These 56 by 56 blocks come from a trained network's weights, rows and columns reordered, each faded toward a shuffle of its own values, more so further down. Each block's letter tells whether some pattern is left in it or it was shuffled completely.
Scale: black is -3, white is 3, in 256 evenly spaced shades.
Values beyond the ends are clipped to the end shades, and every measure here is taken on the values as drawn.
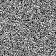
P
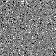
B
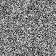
P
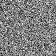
P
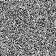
P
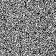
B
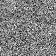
P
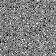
B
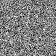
P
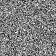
P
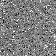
P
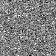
B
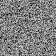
P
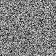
P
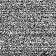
B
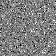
B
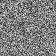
P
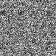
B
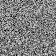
P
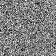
P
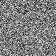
P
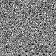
B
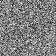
P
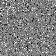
B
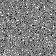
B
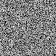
P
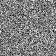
P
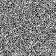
P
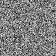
P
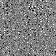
B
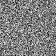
P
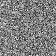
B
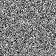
P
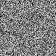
P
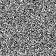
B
